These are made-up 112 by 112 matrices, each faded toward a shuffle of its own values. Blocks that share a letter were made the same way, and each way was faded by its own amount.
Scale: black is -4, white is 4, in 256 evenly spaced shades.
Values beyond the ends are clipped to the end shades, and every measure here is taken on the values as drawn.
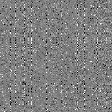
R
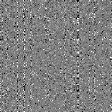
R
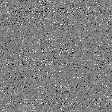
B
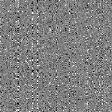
R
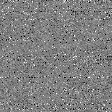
B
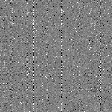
R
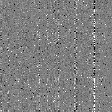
R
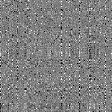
R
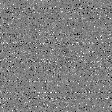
B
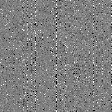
R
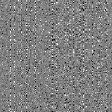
R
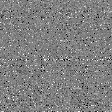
B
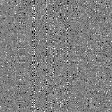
R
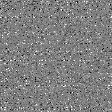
B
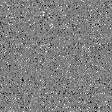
B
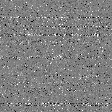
B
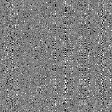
R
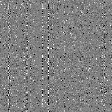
R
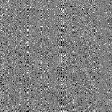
R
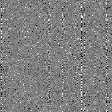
R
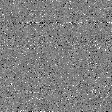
B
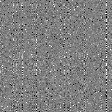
R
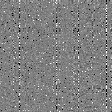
R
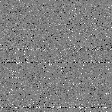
B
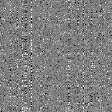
R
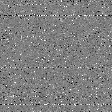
B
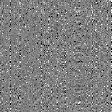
R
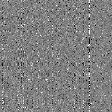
R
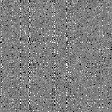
R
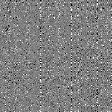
R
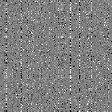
R
